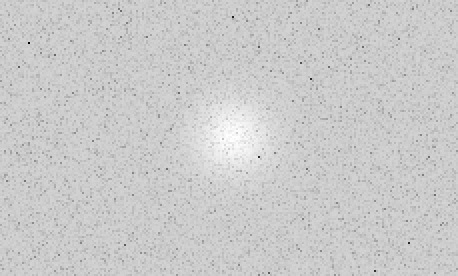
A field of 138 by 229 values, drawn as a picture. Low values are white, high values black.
Histogram: skewed, a long tail of high values. Mirror symmetry: none. Ninth with the lowest average: centre. Seam: none. Dips: one, in the centre. Slope: none. Stripes: none. Average level on the scale: 20%.
